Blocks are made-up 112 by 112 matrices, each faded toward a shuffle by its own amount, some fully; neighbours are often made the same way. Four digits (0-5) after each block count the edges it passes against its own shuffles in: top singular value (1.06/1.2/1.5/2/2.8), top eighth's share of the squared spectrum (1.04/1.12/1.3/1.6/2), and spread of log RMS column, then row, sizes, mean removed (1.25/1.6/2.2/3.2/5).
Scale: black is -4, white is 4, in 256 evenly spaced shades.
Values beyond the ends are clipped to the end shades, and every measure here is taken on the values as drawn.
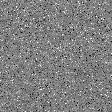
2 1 0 0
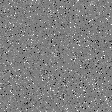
0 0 0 0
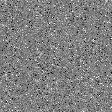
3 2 2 0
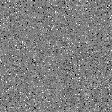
3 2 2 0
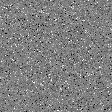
0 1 0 0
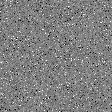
0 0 0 0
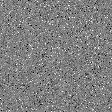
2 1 0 0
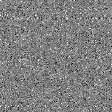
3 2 1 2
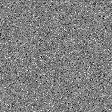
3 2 0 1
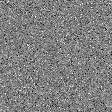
0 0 0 0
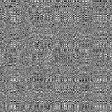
5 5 3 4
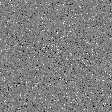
0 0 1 0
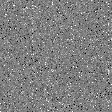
1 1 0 0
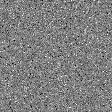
0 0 0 0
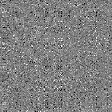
4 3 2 2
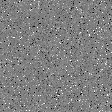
2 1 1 0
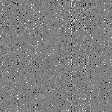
4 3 2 2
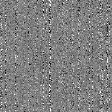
2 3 4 0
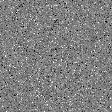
0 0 1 0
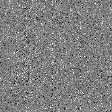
1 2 2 0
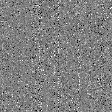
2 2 3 0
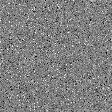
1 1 1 0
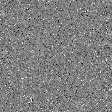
1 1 1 0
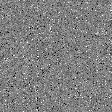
1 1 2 0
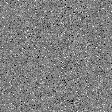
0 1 1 0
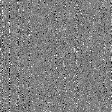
2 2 3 0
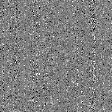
1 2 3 0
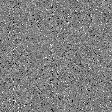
1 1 2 0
